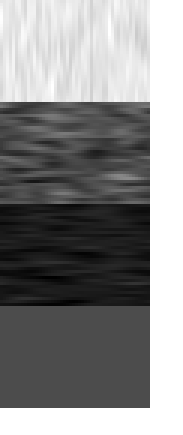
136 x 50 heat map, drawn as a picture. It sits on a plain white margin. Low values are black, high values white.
It is made of 4 by 1 panels. Panel 1,1: very high, streaked downward, faint in contrast. Panel 2,1: low, streaked across. Panel 3,1: very low, streaked across, faint in contrast. Panel 4,1: low, flat.
